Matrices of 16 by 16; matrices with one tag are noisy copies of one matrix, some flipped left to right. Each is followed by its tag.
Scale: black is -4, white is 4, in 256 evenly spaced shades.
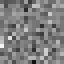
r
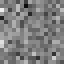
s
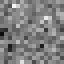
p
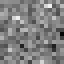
p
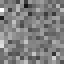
s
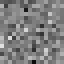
r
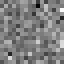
s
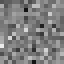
r
